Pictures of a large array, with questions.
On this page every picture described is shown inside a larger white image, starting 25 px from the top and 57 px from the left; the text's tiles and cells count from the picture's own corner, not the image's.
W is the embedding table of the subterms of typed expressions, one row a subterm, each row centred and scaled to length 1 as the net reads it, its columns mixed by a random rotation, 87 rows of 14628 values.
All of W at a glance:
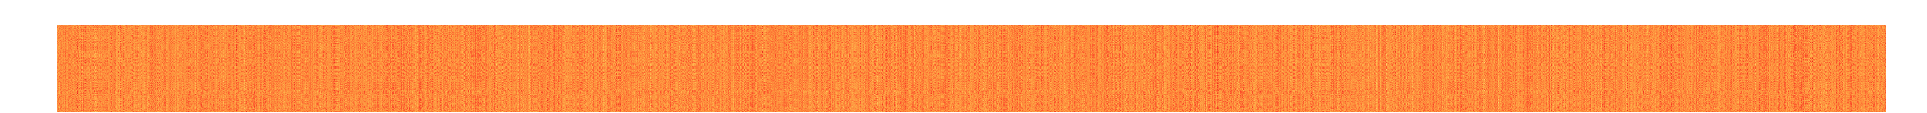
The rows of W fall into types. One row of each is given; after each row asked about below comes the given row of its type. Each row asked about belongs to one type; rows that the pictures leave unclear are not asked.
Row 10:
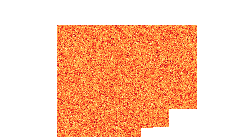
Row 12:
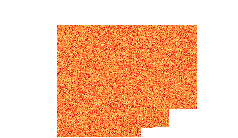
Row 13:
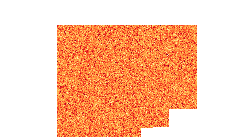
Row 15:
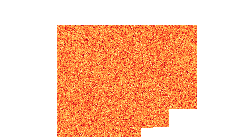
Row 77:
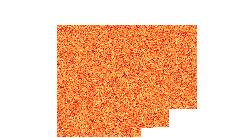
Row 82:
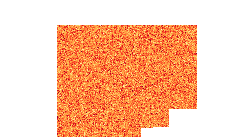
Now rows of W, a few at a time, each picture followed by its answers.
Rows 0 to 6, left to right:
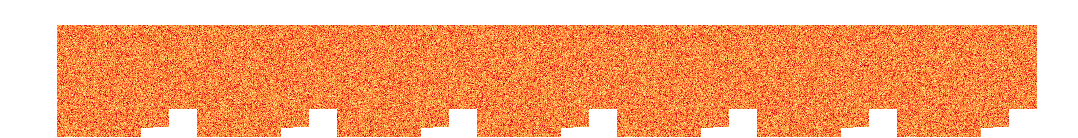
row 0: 10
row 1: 12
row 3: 15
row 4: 10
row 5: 13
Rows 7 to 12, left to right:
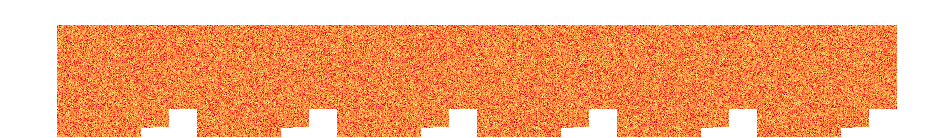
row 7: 15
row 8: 12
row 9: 15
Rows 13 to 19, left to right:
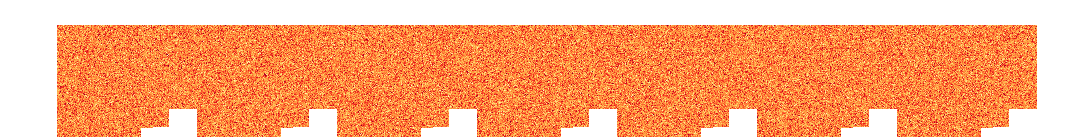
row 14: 77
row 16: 10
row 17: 77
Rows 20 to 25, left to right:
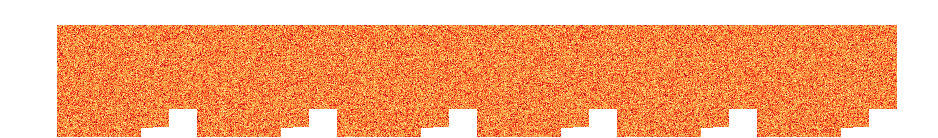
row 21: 82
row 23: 82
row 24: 10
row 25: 12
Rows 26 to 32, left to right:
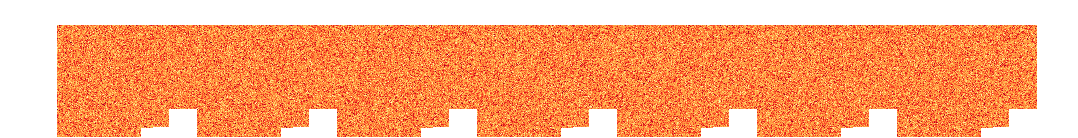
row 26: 15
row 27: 12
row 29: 15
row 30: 15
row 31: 15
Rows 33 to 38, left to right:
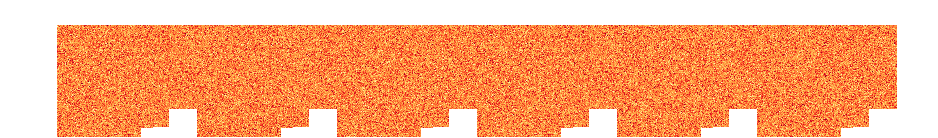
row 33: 77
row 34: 12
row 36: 77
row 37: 12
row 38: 15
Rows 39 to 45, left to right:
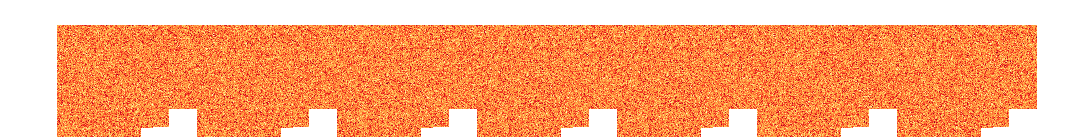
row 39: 10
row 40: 10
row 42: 13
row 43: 13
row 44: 15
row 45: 10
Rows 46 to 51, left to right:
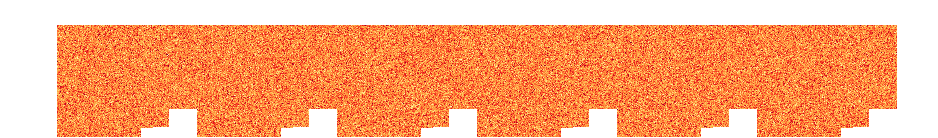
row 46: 13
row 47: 15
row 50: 15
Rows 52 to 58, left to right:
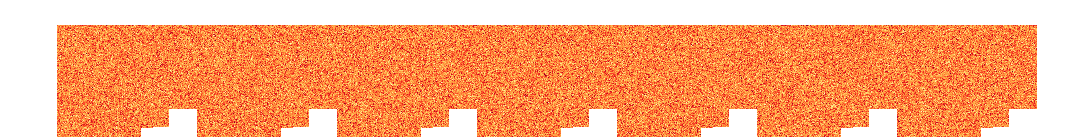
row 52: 10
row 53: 10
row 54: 12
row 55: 10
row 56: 12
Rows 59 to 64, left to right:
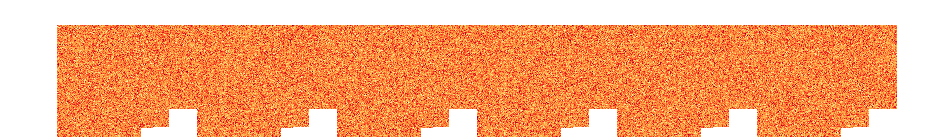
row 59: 77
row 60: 82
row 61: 12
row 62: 82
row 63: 77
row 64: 15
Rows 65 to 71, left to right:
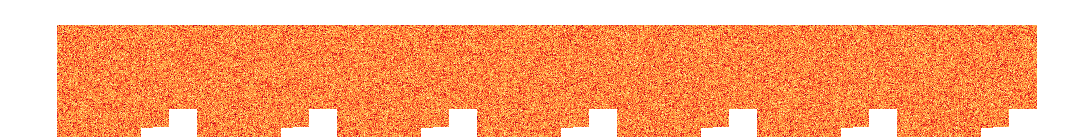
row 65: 12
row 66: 82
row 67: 82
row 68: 82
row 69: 13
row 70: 10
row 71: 10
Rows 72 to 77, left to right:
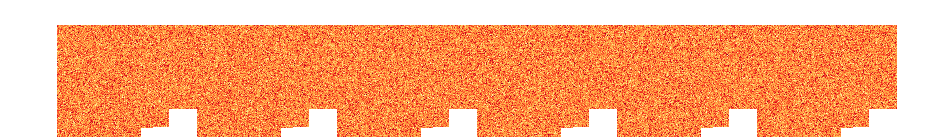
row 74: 12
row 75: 77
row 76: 13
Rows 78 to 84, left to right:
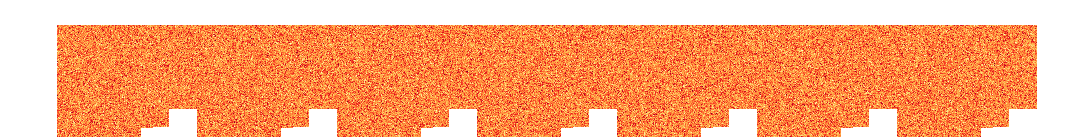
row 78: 10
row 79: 10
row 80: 77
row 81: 82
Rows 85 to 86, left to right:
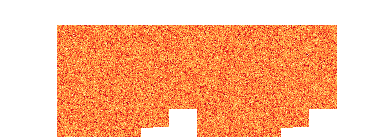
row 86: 13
